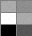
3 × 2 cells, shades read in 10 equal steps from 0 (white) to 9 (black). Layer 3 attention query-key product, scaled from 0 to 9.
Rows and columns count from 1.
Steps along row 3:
down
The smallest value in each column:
0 3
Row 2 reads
0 3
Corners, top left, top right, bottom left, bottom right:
3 4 9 6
